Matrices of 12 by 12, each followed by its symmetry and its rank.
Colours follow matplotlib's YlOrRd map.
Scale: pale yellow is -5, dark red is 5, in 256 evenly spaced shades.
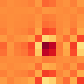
symmetric, rank one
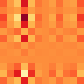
neither, rank one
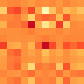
neither, rank two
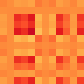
symmetric, rank one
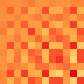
symmetric, rank two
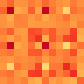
symmetric, rank two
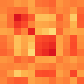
symmetric, rank two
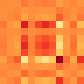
symmetric, rank one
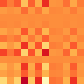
neither, rank one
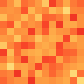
symmetric, full rank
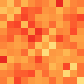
symmetric, full rank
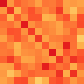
symmetric, full rank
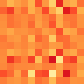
neither, rank two
